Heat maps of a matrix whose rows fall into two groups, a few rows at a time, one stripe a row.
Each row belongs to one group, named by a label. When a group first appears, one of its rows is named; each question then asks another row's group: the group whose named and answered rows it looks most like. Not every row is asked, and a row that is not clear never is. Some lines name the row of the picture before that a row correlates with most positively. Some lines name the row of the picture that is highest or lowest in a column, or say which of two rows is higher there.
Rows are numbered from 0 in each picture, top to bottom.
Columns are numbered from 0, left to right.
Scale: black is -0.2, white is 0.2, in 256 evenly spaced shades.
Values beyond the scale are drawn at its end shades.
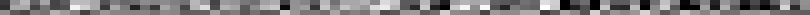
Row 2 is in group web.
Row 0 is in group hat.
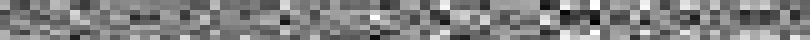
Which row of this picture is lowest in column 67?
3
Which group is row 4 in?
hat
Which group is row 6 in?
web
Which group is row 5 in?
web
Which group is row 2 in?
hat
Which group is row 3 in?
hat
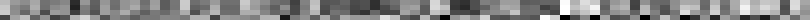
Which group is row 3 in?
hat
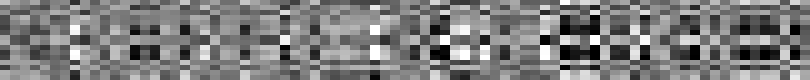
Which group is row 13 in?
hat
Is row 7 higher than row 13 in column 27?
No
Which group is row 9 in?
hat
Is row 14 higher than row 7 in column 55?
Yes
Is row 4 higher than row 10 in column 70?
No
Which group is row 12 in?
web
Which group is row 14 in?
web
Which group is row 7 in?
web
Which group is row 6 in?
hat
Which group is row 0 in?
web
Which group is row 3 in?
hat
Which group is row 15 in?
web
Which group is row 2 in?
web
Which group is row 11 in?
hat
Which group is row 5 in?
hat
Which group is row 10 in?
hat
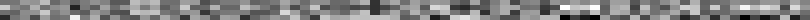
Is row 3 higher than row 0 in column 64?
No
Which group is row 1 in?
web
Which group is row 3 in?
hat
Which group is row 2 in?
web
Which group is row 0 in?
web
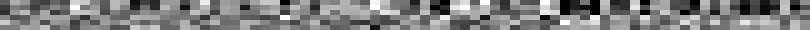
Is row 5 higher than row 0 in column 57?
Yes
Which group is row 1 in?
hat
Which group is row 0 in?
hat
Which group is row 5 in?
web
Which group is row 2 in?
hat
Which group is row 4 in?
web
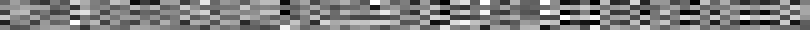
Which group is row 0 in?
hat
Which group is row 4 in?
hat
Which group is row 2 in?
hat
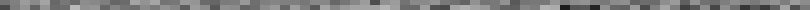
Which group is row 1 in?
hat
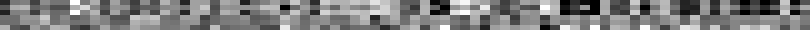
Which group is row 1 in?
hat
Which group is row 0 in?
hat
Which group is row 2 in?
hat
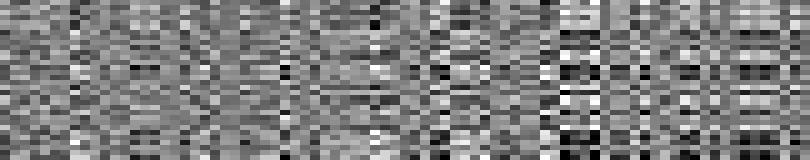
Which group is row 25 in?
web
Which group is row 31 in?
hat
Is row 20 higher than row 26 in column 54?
No
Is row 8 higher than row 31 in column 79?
Yes
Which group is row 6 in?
hat
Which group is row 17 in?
web
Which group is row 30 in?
hat
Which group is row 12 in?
web
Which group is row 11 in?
web
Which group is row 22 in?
hat
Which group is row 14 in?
hat
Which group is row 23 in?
web
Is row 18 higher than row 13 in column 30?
No
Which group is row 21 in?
web
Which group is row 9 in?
hat
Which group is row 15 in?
hat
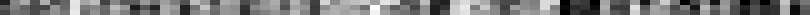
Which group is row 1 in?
hat
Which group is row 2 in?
hat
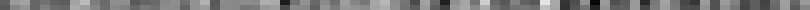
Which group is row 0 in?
hat
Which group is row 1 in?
hat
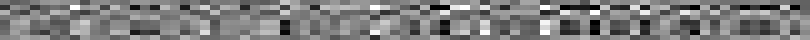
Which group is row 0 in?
web
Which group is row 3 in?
web
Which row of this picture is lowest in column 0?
1
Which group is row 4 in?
hat
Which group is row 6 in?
hat
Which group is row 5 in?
hat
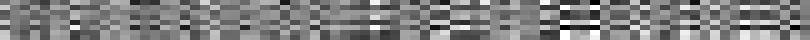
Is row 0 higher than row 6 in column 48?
Yes
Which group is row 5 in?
hat
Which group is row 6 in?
web
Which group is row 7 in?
web
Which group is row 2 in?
hat
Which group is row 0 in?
hat
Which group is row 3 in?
hat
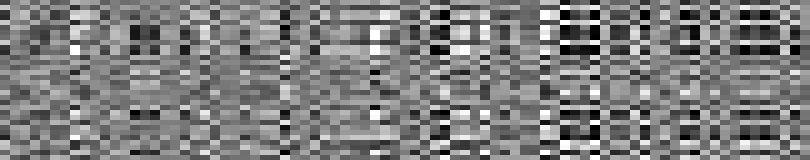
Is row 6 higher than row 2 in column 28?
Yes
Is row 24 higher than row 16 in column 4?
No
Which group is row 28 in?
web
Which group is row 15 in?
hat
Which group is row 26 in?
hat
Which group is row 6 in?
hat
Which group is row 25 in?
hat
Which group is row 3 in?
hat
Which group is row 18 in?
web
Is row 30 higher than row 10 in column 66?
No
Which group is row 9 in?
hat
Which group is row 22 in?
hat
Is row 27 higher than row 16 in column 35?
Yes
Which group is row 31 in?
web
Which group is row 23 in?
hat
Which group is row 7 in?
hat
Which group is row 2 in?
hat
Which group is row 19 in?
web
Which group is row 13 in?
web
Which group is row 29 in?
web
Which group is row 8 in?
web
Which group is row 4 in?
web
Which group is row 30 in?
hat
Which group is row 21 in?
web
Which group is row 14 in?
web
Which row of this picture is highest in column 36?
27
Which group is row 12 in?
hat
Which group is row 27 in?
hat
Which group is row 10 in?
hat
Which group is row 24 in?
web
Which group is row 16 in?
web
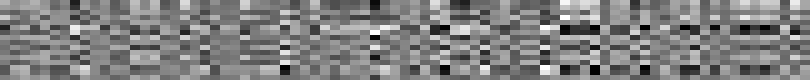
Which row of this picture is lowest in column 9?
3
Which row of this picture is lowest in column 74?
5
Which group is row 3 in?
web
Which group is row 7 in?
web
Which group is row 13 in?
hat
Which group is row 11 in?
web
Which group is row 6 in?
hat
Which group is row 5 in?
hat
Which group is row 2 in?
web
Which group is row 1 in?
web
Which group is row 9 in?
hat
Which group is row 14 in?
hat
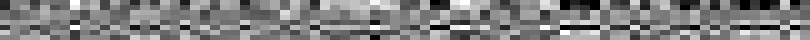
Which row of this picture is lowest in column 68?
1
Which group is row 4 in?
web
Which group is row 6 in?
web
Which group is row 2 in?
web
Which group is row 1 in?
hat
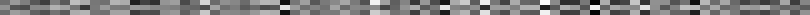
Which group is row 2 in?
hat
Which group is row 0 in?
hat
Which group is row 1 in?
web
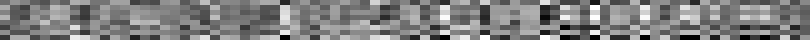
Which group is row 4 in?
web
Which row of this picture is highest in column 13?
4
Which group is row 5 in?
hat
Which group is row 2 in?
web
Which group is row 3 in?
web
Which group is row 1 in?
web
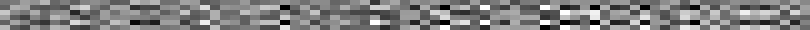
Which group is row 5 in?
web
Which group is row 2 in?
web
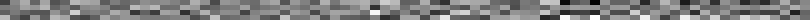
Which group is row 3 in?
web
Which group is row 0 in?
hat
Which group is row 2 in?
hat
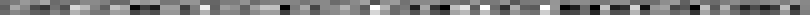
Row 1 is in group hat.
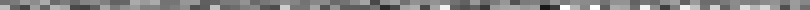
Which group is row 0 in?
web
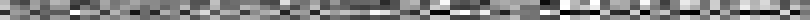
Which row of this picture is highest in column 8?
2
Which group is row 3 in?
web
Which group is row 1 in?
web
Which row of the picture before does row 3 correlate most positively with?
1
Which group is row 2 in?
hat
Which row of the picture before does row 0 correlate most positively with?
1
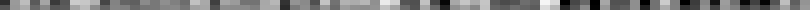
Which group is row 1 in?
hat
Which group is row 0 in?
hat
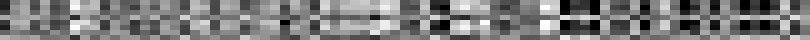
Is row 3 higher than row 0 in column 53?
No
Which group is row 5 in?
hat
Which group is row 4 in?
hat
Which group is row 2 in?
hat
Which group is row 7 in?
web
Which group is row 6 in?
hat
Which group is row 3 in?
web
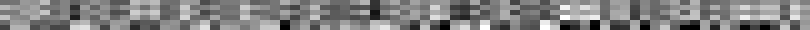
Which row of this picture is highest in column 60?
5
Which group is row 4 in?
hat
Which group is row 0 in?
web
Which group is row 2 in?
web
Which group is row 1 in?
web
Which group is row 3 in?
web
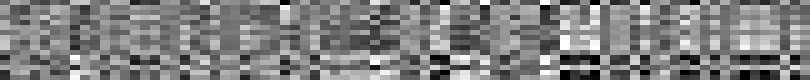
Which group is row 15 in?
hat
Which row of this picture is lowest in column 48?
1
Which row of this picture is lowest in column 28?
0
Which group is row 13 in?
web
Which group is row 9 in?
web
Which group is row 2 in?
web
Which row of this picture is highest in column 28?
1
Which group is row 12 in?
hat
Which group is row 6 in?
web
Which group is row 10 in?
web
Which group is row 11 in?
hat
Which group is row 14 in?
hat
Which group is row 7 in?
web
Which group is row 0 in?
hat
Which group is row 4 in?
web
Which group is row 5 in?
web
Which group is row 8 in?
web
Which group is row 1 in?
web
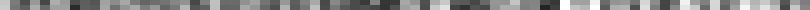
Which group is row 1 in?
web
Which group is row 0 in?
web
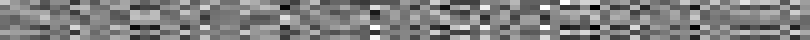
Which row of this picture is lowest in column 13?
5
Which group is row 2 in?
web
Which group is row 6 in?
web
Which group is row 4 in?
web
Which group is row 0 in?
web
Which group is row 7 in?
hat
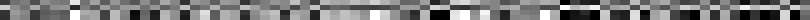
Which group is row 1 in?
web
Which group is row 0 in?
hat
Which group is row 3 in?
hat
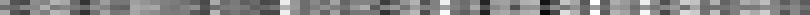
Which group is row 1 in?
web
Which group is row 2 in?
web
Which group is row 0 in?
web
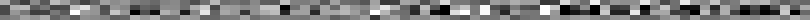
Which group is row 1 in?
hat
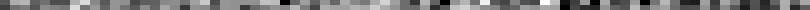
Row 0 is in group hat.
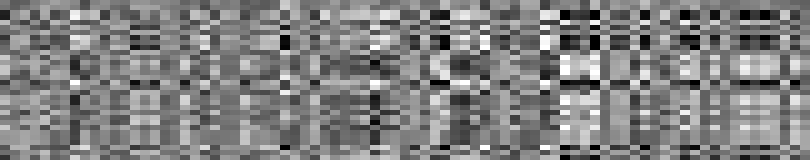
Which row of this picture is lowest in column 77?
16
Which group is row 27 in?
web
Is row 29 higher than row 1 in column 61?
No
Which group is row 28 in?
web
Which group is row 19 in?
web
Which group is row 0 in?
web
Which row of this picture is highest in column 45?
16
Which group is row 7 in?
hat
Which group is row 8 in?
hat
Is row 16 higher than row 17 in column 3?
No
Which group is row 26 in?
web
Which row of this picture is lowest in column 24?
16
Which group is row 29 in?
hat
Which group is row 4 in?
web
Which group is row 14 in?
web
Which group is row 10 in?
web
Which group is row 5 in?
hat
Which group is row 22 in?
web
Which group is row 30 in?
web
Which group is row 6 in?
web
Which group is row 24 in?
web
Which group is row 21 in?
web
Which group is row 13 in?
web
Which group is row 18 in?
web
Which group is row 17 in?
hat
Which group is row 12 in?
web
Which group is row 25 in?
web
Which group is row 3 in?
hat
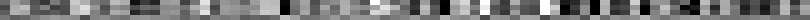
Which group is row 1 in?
hat
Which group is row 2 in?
hat
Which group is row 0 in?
hat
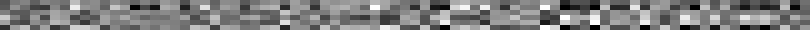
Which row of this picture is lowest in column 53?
5
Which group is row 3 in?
web
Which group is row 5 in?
hat
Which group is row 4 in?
web
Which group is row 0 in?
hat
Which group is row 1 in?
hat
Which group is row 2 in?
web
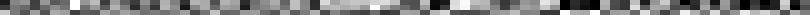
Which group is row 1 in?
hat
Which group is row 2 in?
web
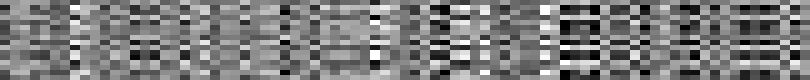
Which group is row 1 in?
hat
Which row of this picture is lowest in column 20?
7
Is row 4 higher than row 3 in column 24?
No
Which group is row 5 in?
hat
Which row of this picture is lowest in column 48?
7
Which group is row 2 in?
hat
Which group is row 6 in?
hat
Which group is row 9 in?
web
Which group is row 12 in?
web
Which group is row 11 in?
hat
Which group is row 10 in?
hat
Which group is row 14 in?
hat
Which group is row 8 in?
hat
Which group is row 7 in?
web
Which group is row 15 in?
hat
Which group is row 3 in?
web
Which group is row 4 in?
hat
